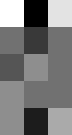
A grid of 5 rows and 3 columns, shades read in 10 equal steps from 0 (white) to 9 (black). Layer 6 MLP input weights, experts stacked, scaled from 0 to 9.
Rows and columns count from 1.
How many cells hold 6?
1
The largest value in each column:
6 9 5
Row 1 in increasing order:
0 1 9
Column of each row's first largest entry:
2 2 1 2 2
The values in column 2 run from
4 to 9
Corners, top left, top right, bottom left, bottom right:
0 1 4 3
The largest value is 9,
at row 1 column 2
